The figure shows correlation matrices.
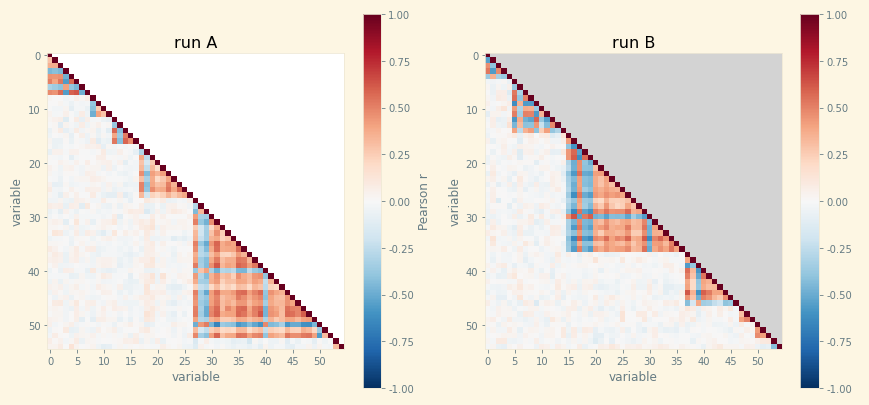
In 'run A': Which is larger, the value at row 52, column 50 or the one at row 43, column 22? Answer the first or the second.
the second
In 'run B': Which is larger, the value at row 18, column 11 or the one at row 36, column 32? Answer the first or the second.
the second
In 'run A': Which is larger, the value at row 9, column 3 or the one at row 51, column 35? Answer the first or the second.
the second
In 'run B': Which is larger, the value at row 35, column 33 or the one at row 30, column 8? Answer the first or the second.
the first
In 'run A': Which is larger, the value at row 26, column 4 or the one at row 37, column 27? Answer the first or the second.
the second
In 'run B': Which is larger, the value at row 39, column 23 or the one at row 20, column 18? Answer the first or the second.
the first
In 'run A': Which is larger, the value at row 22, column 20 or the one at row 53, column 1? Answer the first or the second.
the first
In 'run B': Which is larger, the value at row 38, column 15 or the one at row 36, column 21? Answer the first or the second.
the second
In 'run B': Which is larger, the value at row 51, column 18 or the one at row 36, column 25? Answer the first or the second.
the second
